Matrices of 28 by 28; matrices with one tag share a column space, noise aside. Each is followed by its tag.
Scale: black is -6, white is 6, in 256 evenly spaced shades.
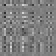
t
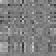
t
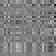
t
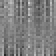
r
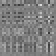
t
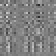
t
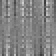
r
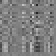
t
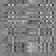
t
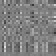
t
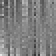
r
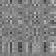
t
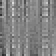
r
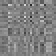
t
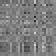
t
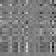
t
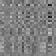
t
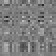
t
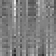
r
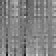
r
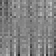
r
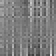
r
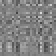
t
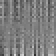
r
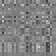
t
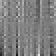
r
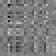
t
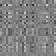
t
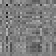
t
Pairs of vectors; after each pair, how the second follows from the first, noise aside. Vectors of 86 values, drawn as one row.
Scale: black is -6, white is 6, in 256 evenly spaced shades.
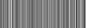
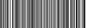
scaled up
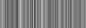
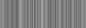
shrunk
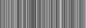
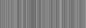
shrunk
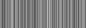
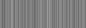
shrunk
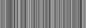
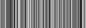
scaled up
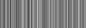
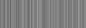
shrunk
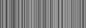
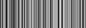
scaled up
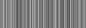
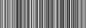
scaled up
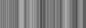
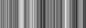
scaled up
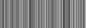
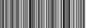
scaled up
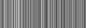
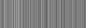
shrunk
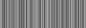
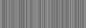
shrunk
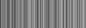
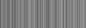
shrunk
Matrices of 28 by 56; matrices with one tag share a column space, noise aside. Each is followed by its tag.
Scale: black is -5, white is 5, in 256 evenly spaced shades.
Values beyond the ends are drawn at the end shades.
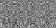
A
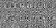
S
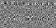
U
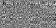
U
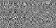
U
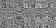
S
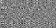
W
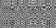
W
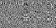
U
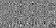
A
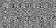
S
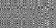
W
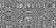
S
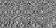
A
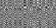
W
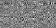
U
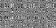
S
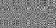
W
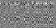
U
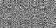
W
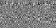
U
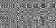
S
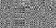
W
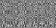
A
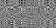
W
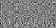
A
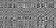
S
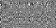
U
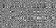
S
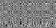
A
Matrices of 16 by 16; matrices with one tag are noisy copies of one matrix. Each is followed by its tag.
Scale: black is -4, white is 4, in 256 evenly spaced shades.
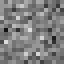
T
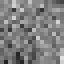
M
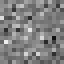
T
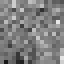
M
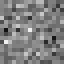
T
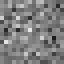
T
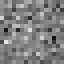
T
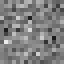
T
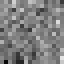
M
